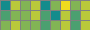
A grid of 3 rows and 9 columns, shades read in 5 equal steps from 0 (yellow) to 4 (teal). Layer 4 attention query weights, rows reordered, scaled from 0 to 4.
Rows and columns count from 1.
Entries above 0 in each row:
8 9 9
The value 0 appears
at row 1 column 7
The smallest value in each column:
2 1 2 1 3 2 0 2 1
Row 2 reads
3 2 2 1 3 4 1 3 1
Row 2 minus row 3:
1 1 0 -1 0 2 0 0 0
